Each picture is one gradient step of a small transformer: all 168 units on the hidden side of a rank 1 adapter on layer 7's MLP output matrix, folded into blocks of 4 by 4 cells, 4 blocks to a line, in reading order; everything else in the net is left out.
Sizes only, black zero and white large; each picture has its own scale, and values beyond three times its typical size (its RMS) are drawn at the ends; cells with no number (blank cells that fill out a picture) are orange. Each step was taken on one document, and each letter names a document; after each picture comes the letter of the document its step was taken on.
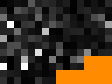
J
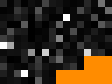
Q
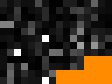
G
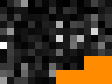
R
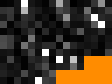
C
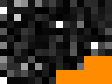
R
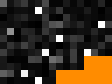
Q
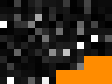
G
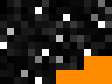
Q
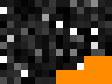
R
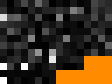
J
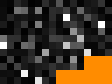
C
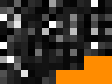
R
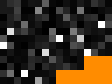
Q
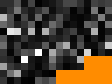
J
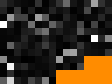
G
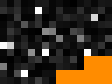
Q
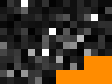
C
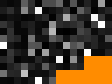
C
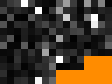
C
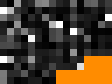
R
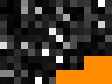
C
